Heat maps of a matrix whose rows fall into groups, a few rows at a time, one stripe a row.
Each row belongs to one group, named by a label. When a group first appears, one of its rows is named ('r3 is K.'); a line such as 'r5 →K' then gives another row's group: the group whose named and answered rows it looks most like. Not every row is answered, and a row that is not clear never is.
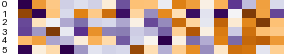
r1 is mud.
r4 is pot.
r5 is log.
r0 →log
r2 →log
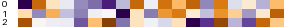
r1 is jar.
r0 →log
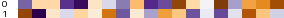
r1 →mud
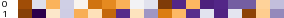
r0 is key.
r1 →mud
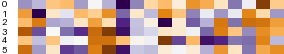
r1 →mud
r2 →pot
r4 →key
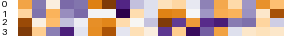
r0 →jar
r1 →jar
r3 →pot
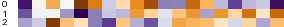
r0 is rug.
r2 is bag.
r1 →log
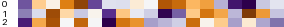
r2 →rug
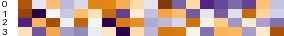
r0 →key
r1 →mud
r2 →rug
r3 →jar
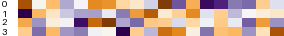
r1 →log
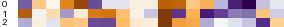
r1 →key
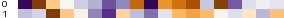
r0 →log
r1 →bag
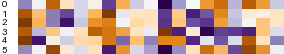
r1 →pot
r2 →pot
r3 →key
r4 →mud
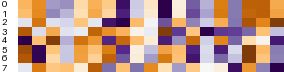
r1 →pot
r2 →pot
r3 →key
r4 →rug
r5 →mud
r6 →mud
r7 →rug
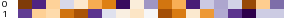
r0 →mud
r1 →bag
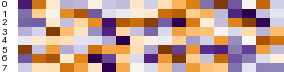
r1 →bag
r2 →rug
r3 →bag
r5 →key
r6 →bag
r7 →rug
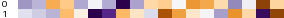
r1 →bag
